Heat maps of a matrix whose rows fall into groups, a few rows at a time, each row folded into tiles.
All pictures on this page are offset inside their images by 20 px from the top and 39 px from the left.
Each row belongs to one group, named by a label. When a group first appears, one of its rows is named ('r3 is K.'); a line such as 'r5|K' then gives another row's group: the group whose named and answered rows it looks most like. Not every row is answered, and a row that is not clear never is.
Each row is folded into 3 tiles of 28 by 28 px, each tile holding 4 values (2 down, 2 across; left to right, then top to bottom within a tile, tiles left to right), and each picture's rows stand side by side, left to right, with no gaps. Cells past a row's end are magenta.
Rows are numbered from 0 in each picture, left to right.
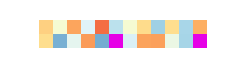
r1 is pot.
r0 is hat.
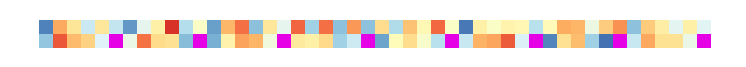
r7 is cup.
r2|cup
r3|hat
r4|hat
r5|cup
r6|pot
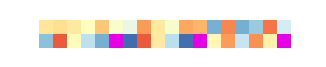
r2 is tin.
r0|pot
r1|pot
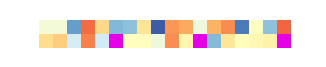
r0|tin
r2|pot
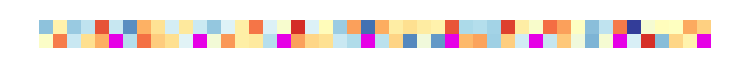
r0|tin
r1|cup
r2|cup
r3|hat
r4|pot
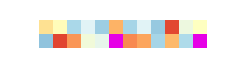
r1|tin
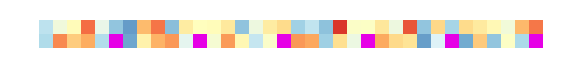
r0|cup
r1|cup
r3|tin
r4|hat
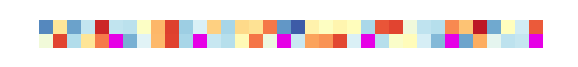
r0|tin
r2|hat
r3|cup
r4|pot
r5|pot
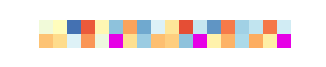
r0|tin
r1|hat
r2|tin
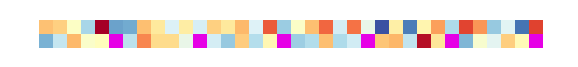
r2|hat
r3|hat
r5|pot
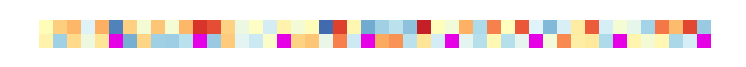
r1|pot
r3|tin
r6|cup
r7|hat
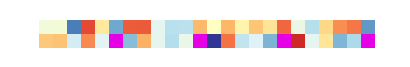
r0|tin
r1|pot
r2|pot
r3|hat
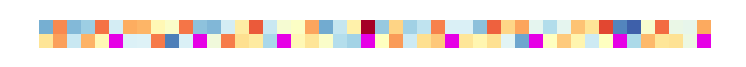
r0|tin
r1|hat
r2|cup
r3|pot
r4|tin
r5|hat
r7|cup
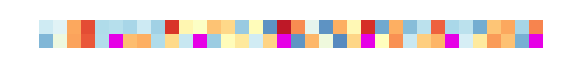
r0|cup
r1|tin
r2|pot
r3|pot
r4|tin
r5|cup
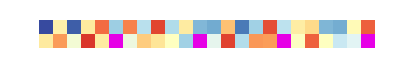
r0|tin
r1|hat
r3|pot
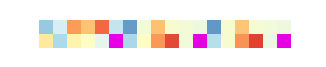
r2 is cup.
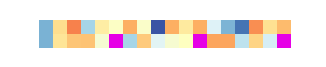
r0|cup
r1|pot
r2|tin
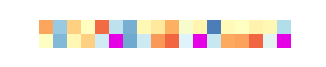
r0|hat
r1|cup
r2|cup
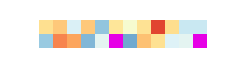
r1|cup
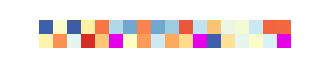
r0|tin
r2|pot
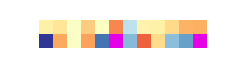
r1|pot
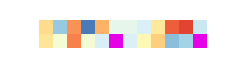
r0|hat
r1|hat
